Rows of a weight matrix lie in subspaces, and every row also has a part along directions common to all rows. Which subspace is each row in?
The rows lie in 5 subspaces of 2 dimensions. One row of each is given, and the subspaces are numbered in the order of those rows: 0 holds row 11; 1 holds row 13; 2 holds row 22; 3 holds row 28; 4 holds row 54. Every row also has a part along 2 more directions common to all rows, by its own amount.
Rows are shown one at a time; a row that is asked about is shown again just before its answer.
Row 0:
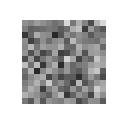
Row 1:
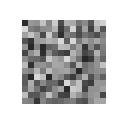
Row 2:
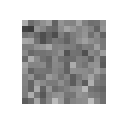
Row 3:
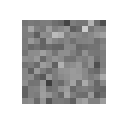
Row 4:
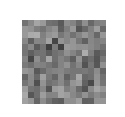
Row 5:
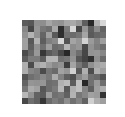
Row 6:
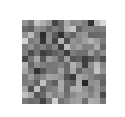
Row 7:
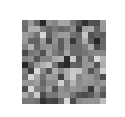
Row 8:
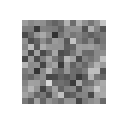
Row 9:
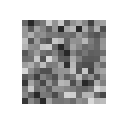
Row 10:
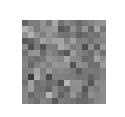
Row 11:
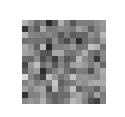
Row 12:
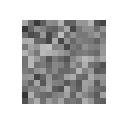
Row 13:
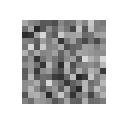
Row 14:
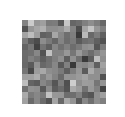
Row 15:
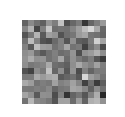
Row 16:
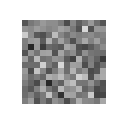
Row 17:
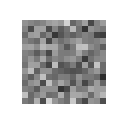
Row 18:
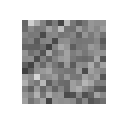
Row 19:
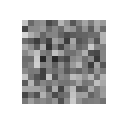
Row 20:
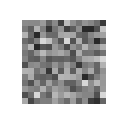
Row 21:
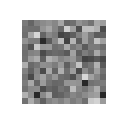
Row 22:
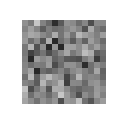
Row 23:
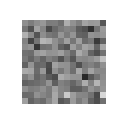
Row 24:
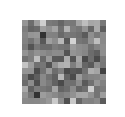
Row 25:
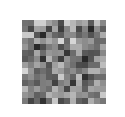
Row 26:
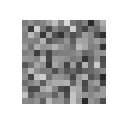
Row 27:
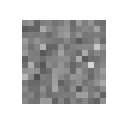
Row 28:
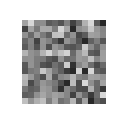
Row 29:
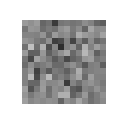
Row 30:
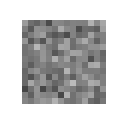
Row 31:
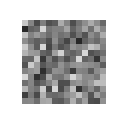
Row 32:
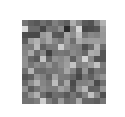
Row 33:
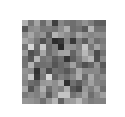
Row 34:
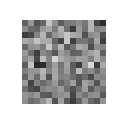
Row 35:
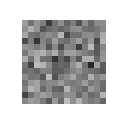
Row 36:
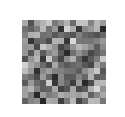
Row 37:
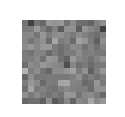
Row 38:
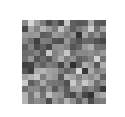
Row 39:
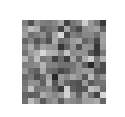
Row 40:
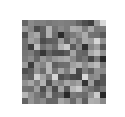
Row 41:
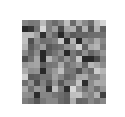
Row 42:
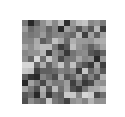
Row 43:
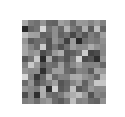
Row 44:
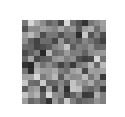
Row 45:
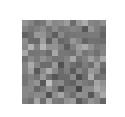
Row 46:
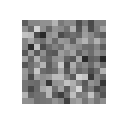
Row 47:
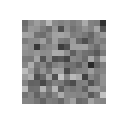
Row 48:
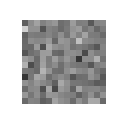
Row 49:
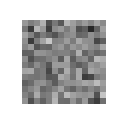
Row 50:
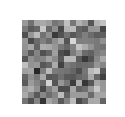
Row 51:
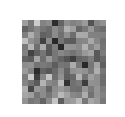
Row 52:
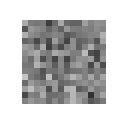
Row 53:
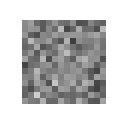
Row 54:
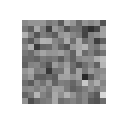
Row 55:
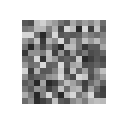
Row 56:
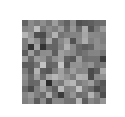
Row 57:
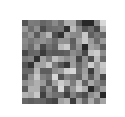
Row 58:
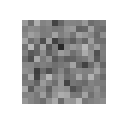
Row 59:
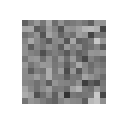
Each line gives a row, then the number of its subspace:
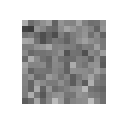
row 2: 2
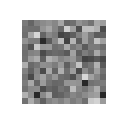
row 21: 4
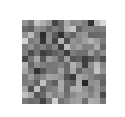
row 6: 2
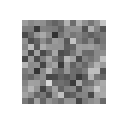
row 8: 1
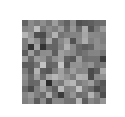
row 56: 1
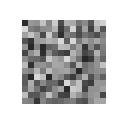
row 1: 2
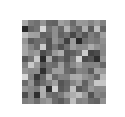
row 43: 0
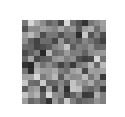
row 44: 3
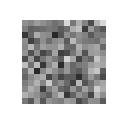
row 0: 1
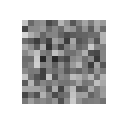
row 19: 0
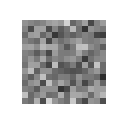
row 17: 1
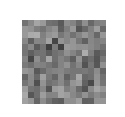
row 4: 2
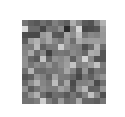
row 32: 3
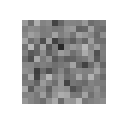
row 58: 2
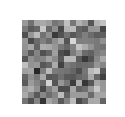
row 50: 1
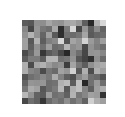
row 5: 3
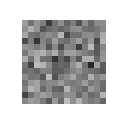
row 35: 0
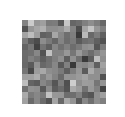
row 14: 3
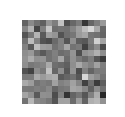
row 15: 4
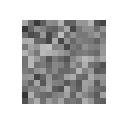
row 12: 2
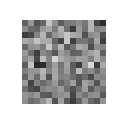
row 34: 0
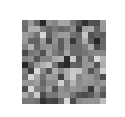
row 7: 3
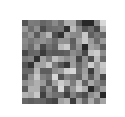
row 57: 3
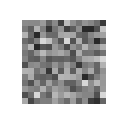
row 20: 4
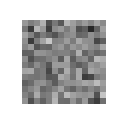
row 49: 4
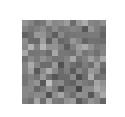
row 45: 1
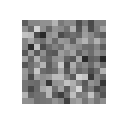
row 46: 1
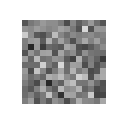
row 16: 1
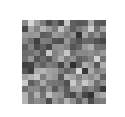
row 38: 3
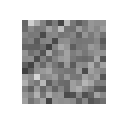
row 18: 3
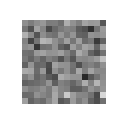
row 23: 4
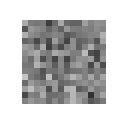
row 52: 0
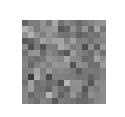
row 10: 2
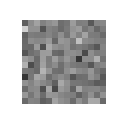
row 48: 0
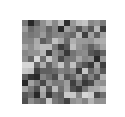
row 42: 3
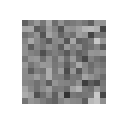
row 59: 4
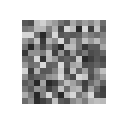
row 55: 1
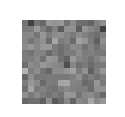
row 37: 3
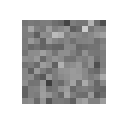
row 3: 1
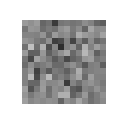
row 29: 2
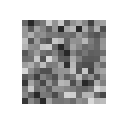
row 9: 3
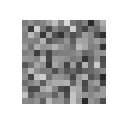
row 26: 1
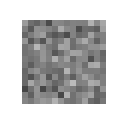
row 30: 4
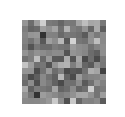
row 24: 3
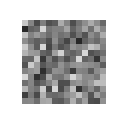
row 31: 0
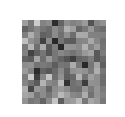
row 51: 2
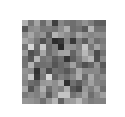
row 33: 2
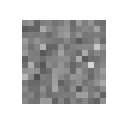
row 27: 0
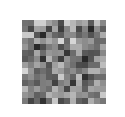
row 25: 4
